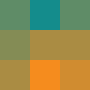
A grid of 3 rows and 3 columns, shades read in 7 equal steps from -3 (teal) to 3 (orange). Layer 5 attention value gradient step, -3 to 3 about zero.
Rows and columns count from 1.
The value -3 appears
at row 1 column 2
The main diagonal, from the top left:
-1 1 2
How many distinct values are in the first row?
2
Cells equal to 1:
3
